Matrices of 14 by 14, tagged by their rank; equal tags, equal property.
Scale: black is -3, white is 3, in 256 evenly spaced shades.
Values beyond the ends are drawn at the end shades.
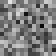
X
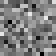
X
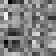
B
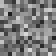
X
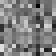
B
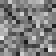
X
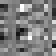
B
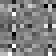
B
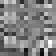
B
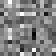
B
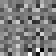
B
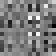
B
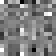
B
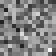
X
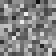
X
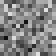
X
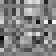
B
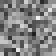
X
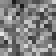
X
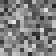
X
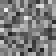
X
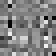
B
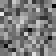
X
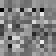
B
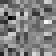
B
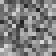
X
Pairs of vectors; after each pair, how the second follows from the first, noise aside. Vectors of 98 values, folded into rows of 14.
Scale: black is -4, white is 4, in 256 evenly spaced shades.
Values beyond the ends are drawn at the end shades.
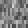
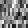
scaled up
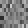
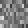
negated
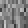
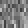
negated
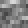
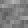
shrunk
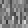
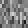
negated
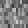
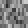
negated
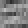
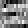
scaled up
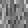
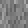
shrunk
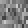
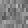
shrunk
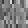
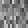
negated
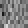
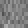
shrunk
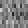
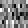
scaled up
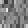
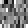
scaled up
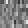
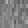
shrunk
